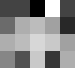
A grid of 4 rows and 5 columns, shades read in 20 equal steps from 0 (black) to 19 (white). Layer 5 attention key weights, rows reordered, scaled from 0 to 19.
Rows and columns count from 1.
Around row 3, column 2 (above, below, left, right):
13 6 13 16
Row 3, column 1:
13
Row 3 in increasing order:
12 13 14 15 16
